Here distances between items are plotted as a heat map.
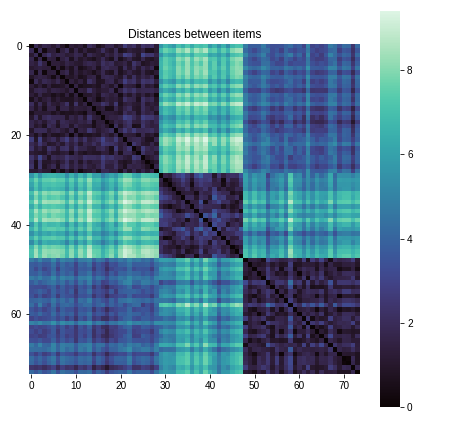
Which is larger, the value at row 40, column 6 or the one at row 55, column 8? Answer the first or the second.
the first
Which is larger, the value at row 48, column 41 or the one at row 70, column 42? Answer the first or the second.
the first
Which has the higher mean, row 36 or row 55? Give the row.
36
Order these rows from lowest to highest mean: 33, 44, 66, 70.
66, 70, 44, 33
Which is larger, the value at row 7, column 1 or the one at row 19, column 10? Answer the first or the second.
the first
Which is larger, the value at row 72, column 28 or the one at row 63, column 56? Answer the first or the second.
the first
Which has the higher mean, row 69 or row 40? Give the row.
40
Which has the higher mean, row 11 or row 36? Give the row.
36
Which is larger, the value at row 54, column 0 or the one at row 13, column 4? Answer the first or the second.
the first
